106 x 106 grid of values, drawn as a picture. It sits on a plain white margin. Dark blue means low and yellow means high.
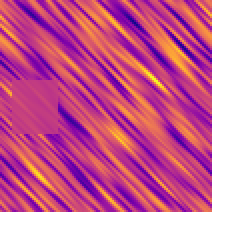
In the middle left lies a patch that is calmer than the rest. The middle left is the calmest part. No row or column stands out. Streaks slant down to the right.
